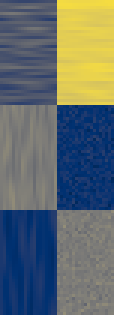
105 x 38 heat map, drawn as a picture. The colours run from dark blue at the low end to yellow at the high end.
It is made of 3 by 2 panels. Panel 1,1: low, streaked across. Panel 1,2: very high, streaked across, faint in contrast. Panel 2,1: middling, streaked downward, faint in contrast. Panel 2,2: very low, fine-grained, faint in contrast. Panel 3,1: very low, streaked downward, faint in contrast. Panel 3,2: middling, fine-grained, faint in contrast.
